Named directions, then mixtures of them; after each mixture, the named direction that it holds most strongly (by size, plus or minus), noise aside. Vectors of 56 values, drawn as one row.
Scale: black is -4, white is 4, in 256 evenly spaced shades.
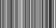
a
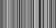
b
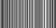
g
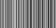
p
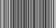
g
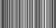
g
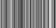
a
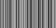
p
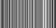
g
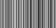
p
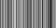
p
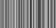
p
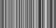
b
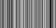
a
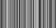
b
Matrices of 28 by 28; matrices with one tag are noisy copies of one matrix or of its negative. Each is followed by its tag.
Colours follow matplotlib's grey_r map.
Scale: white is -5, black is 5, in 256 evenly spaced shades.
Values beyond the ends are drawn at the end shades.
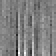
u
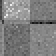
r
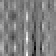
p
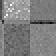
r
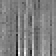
u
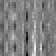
p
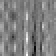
p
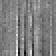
u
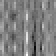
p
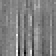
u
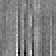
u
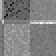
r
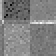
r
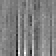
u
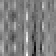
p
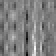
p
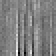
u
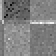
r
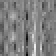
p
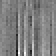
u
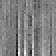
u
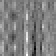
p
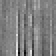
u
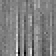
u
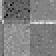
r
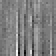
u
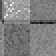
r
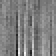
u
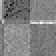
r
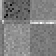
r
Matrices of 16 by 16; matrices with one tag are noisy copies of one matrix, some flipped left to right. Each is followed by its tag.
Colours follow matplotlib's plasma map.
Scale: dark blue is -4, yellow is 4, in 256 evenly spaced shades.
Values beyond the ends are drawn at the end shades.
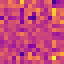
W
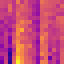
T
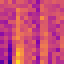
T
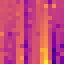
T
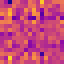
W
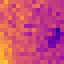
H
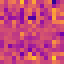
W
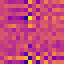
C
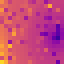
H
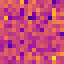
W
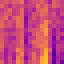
T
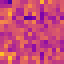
W
